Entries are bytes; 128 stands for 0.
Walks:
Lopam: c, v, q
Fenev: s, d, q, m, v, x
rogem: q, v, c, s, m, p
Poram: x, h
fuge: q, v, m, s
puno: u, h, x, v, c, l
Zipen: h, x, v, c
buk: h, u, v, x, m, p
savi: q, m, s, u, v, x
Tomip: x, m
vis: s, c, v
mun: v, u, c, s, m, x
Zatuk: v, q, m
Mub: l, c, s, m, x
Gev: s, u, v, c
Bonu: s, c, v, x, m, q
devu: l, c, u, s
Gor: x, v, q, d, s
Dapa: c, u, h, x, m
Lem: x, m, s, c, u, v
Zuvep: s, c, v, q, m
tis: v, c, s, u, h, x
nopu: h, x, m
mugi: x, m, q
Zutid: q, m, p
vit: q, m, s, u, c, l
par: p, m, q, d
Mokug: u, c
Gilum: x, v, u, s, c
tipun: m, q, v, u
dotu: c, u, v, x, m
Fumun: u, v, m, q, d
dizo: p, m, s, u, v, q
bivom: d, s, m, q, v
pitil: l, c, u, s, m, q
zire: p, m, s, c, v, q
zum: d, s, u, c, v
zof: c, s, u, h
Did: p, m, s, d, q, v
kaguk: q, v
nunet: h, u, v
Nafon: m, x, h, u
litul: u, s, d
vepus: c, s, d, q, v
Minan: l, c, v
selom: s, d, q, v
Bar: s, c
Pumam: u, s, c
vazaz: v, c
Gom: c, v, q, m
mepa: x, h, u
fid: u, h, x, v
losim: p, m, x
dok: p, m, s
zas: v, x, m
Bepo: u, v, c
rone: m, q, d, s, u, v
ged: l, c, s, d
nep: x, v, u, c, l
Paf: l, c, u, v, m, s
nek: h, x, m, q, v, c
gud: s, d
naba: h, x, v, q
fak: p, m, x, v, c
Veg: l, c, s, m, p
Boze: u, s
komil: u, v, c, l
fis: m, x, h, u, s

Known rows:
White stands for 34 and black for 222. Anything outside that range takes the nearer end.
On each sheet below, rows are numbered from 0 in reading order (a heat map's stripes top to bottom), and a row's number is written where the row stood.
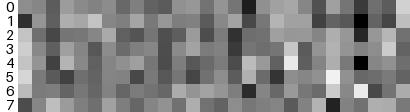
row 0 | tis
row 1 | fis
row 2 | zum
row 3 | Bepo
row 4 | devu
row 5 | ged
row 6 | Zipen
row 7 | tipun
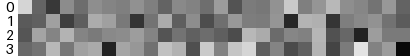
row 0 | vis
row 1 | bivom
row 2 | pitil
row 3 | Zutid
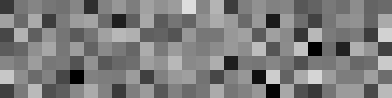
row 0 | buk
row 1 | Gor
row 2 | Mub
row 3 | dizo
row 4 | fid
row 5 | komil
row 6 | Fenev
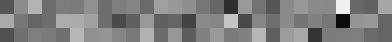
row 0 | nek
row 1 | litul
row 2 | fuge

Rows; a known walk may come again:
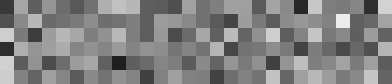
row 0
Mub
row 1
nek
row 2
Bar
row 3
Nafon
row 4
vepus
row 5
Bepo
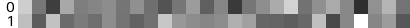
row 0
Gev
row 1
kaguk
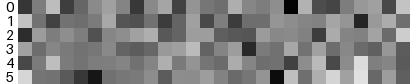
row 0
Fenev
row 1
zum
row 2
dotu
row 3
nunet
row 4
Zatuk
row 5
Minan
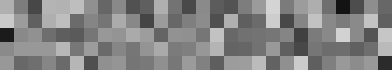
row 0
zof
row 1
Mokug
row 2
zas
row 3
mepa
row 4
zire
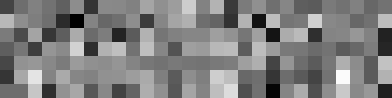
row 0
buk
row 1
puno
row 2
Did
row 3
dok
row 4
Bonu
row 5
mugi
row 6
par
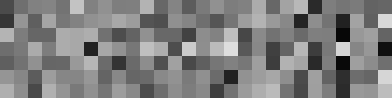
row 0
fuge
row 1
mun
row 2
litul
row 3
Zutid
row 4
rone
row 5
tis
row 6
Gilum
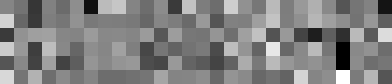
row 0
Veg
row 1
vis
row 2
savi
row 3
devu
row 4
Paf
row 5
Lopam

